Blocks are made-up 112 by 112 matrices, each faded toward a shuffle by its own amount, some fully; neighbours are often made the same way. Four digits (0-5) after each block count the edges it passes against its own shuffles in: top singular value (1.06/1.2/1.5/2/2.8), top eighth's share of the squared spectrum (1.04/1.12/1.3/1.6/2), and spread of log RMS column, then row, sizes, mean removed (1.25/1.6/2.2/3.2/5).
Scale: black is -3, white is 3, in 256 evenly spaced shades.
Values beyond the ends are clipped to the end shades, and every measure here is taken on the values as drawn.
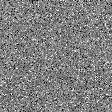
0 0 0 1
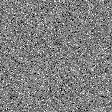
0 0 0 1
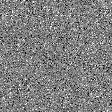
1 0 0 2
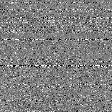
2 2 0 4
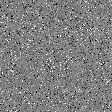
0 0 0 0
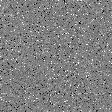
1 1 0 0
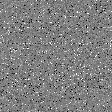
1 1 0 1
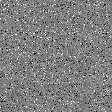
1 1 0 1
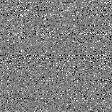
2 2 2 3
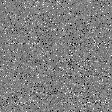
1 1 1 2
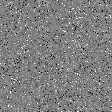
3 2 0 0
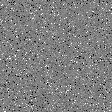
0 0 0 0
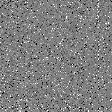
3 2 1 1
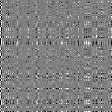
5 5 4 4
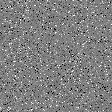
2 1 0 0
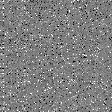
4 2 1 1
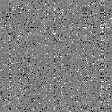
4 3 2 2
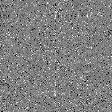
3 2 1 0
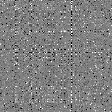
4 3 2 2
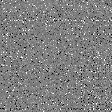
4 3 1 1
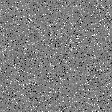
2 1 0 0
